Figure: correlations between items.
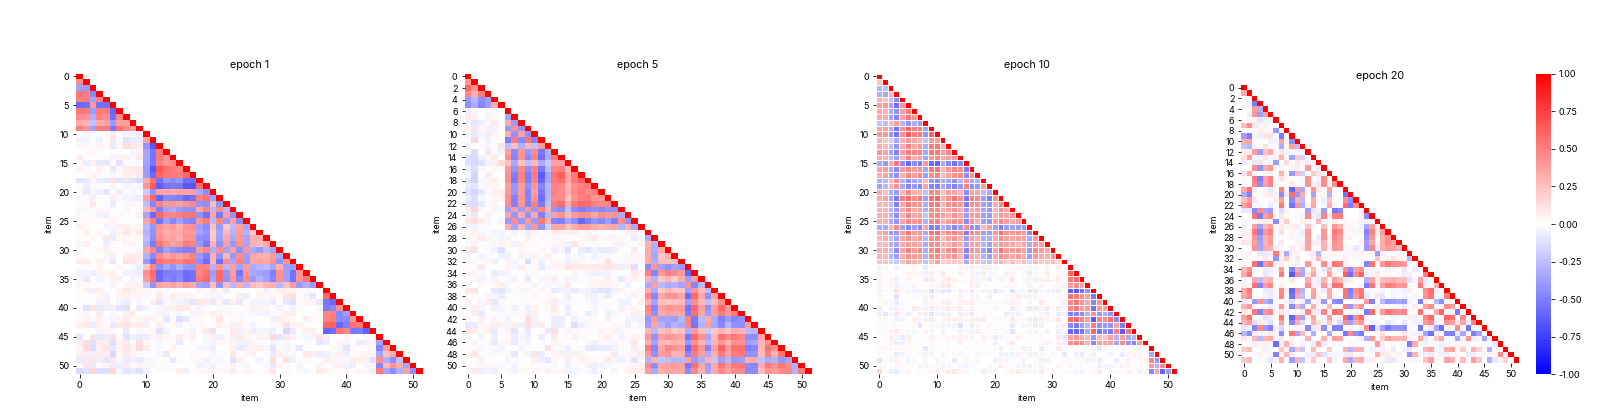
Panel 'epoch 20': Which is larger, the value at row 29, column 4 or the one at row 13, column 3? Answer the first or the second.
the first
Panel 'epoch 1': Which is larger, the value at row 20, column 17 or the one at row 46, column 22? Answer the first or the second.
the first
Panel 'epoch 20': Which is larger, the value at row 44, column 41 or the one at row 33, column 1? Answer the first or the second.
the first
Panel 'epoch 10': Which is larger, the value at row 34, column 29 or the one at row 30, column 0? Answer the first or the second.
the second
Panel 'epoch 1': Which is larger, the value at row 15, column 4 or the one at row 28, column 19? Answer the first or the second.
the first
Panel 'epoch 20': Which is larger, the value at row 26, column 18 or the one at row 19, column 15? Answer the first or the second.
the first
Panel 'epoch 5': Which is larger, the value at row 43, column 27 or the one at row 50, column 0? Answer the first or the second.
the second
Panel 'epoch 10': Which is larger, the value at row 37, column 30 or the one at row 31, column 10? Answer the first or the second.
the second
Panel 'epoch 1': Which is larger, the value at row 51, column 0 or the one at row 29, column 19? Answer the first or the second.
the first
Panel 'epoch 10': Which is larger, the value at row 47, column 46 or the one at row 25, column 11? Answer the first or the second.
the second
